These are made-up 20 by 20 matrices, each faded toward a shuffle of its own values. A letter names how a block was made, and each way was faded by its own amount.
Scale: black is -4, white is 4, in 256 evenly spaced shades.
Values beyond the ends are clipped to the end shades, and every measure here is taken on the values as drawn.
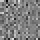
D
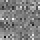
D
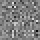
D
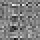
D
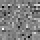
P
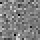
P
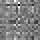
D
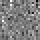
P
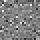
P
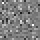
P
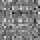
D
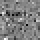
P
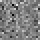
P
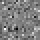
P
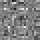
D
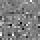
P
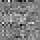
D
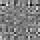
D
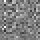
D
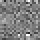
D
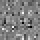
P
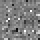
P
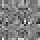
D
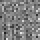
P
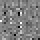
P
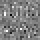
P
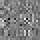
D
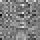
D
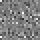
P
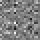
D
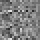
D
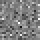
P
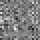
D
